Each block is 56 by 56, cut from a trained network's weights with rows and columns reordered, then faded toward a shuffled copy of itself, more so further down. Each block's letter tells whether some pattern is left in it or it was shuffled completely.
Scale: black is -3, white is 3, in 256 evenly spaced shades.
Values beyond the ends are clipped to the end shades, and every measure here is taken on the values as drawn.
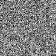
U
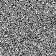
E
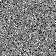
E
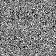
E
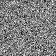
E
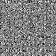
U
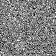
E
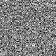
U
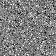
E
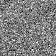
E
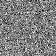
E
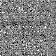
U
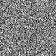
U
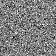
E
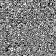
U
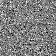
E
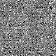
U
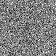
E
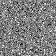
E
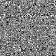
U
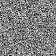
U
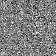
U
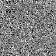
U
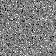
E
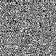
U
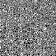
U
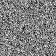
E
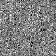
U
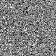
U
